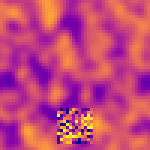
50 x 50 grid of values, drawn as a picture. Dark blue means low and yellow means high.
The halves do not mirror each other. Overall the values sit about 50% of the way up the scale. The bottom middle is the roughest part. The field is mottled with small blotches. In the bottom middle lies a patch that is rougher than the rest.
